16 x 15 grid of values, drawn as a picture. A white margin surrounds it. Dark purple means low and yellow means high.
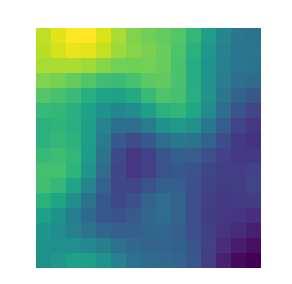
Odd rows or columns: none. Grain: blotchy. Slope: up to the top left. Ninth with the highest average: top left. Ninth with the lowest average: bottom right. Mirror symmetry: none.
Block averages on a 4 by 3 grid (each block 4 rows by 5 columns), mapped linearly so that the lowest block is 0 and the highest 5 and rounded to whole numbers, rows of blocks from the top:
5 4 2 | 3 2 1 | 3 1 0 | 2 1 0
